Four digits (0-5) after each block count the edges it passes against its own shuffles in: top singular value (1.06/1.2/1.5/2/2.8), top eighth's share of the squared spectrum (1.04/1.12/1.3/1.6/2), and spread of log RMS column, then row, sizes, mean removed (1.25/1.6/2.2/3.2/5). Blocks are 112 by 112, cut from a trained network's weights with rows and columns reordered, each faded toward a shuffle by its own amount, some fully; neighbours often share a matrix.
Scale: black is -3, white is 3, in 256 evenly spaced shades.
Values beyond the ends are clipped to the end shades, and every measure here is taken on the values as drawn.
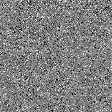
2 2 1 0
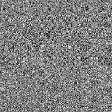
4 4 1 3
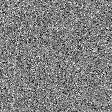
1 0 0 0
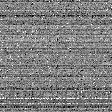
5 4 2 3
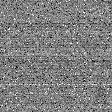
3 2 1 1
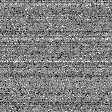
4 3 0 2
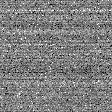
4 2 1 2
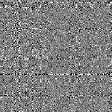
4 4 3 3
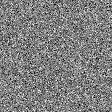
1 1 0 0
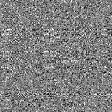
4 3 0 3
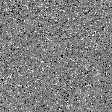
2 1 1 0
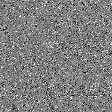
2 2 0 1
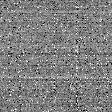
3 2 2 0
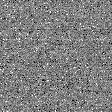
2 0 0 0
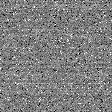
2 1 0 0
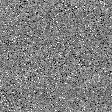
0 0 0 0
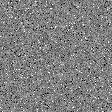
0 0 0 0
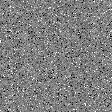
1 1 0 1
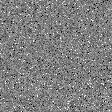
0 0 0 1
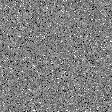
1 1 0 1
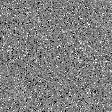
2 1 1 0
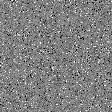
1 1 0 0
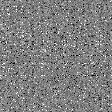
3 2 0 2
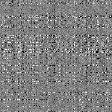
4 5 2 4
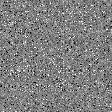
2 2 0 2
